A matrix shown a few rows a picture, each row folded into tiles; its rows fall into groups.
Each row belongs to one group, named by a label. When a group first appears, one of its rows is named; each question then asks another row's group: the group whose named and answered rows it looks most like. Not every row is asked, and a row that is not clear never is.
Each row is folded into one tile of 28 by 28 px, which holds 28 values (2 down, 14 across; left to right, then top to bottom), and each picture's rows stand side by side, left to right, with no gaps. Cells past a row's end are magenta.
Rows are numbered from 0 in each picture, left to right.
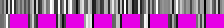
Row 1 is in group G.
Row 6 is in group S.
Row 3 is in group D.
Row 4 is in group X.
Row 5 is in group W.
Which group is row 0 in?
X
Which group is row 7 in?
D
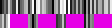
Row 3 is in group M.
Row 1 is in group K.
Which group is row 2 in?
X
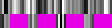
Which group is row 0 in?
S
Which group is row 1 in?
D
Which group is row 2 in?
M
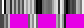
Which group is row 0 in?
S
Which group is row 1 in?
D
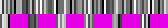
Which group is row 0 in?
X
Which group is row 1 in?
S
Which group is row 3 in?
D
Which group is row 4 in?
G
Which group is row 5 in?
X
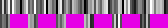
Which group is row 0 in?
S
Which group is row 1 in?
W
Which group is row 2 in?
K
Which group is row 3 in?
G
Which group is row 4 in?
X
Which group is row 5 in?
M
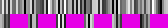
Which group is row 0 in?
M
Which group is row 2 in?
X
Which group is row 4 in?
M
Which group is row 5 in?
S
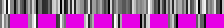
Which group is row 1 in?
D
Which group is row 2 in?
W
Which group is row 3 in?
K
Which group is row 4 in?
G
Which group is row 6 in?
W
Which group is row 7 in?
X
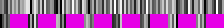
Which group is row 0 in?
S
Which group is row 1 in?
X
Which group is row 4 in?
S
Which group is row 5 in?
W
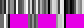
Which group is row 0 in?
W
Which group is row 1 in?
S
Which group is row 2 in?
D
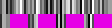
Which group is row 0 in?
G
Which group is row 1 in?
K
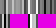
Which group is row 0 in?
M
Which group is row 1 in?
X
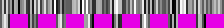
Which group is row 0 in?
W
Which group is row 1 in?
M
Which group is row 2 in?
G
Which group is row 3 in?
W
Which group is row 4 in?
G
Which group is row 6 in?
S
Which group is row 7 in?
G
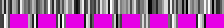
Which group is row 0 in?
W
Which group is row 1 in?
D
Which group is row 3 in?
G
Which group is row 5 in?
D
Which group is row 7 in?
X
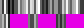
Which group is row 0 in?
D
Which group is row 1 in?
K
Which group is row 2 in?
M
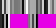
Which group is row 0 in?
S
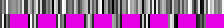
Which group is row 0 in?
M
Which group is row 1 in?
X
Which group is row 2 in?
X
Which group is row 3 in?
W
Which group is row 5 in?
X
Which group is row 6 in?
G
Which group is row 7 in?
S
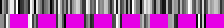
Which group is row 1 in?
K
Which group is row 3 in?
G
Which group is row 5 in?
K
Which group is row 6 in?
G
